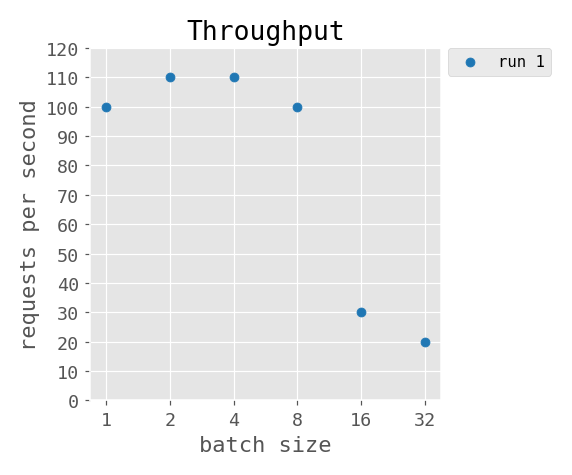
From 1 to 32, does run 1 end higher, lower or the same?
lower
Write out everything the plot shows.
Title: Throughput
x-axis: batch size, ticks 1 2 4 8 16 32
y-axis: requests per second, ticks 0 10 20 30 40 50 60 70 80 90 100 110 120
Legend: run 1
Values:
run 1: 100 110 110 100 30 20
